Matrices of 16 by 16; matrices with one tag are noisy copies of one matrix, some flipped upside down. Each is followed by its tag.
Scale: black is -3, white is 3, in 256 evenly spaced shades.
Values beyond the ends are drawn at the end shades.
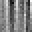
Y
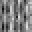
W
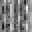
W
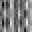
W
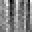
Y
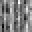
W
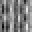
W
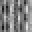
W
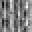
W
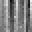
Y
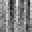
Y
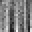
Y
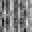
W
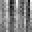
Y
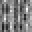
W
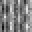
W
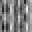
W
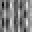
W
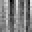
Y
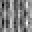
W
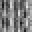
W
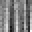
Y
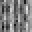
W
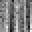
Y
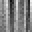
Y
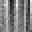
Y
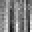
Y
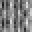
W
